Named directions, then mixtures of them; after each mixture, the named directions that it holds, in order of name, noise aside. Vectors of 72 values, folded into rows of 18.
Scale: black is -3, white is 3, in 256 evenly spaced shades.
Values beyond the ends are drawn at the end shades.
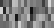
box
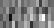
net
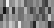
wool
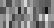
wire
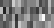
box, net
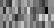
box, wire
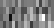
net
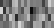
box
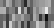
wire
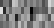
box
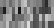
wire, wool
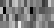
box, wool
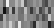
wool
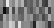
wool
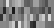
net, wool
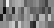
net, wool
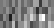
net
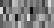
box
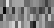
net, wool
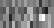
net, wire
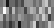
wool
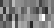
box, net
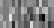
net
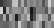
box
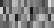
box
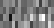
net
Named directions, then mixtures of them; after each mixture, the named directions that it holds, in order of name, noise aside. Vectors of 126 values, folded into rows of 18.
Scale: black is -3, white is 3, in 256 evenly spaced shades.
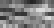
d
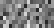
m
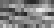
d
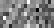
d, m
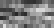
d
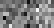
d, m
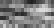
d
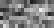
d, m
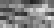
d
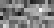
d, m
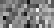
d, m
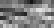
d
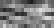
d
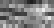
d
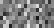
m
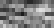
d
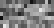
d, m
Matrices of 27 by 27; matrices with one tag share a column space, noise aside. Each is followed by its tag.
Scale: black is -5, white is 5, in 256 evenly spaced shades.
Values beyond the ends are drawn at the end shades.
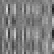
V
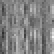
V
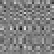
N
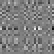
N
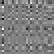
N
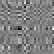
N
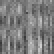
V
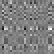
N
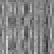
V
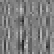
V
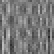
V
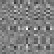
N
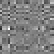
N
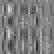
V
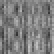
V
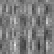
V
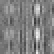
V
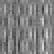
V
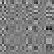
N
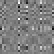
N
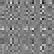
N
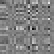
N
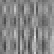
V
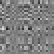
N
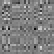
N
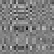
N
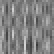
V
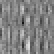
V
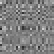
N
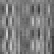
V
